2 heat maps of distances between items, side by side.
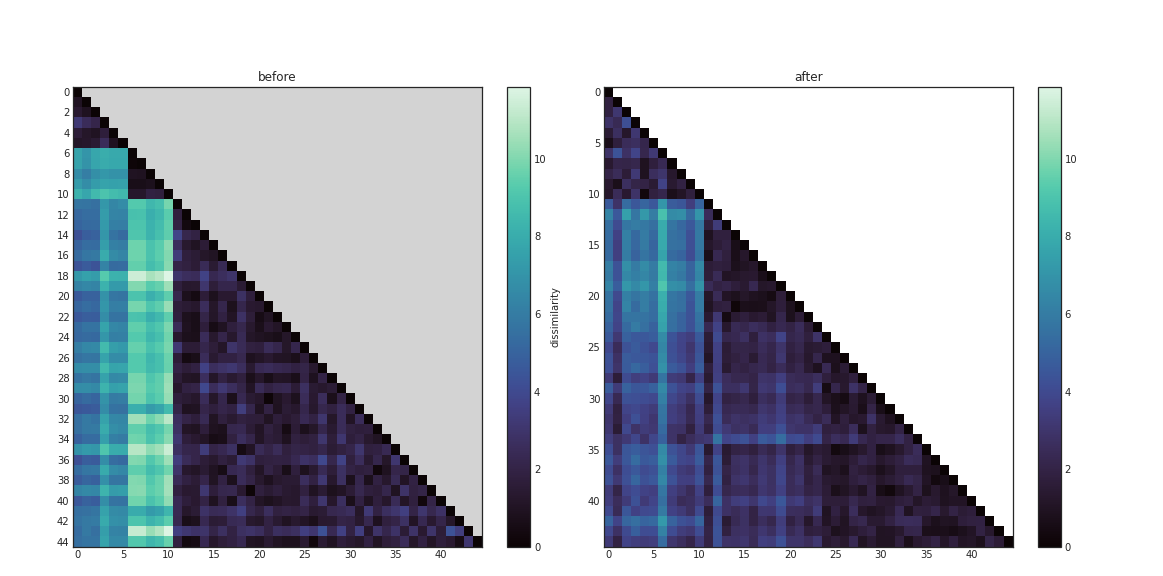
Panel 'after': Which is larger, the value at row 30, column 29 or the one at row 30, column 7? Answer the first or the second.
the second
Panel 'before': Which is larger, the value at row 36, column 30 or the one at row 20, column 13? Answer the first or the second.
the first
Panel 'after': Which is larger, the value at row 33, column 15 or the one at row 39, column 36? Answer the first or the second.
the first
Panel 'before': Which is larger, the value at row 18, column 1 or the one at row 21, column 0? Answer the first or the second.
the first
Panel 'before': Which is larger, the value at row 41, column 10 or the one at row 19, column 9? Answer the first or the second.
the second
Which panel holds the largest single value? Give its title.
before
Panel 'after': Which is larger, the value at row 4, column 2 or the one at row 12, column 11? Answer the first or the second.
the second
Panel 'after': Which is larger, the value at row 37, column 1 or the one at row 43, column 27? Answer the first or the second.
the first
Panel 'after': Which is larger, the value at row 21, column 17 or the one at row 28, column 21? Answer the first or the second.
the second
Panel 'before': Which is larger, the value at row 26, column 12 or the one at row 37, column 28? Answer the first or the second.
the second
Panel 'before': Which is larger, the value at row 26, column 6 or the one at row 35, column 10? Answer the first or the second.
the second
